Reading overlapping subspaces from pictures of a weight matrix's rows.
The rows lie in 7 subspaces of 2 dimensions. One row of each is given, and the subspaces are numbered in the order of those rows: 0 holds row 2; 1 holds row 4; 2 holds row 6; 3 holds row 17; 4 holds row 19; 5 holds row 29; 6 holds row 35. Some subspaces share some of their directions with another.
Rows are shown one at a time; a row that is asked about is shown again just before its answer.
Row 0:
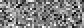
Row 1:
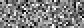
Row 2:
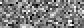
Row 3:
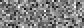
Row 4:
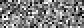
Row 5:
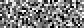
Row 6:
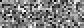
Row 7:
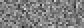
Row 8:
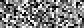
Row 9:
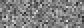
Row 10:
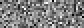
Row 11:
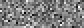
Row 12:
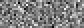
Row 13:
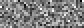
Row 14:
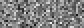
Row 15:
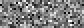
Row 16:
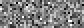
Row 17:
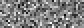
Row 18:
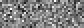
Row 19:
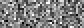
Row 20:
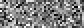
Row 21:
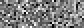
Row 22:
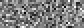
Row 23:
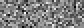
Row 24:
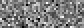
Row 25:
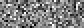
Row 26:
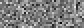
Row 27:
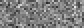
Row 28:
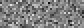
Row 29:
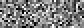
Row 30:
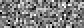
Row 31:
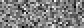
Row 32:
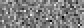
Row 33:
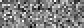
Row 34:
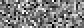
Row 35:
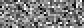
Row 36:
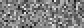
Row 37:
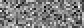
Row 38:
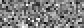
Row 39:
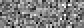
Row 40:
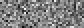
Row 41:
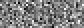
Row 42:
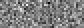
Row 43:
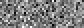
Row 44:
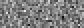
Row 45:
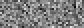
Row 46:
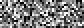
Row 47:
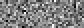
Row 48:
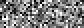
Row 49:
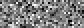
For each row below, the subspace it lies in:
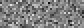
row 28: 0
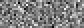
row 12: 0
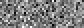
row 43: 6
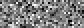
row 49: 0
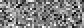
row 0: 5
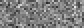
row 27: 5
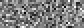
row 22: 3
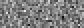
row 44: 4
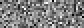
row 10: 1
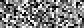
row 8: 1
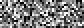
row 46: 6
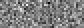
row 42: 0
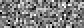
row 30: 3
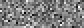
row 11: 5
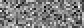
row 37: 5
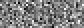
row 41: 0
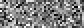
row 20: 5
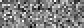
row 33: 2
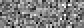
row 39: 3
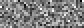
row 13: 6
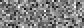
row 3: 5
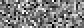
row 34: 3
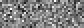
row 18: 2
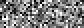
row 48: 1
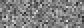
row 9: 1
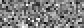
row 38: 2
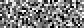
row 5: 4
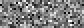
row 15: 0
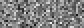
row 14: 4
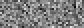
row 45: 6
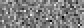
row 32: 4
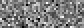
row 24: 2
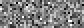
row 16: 0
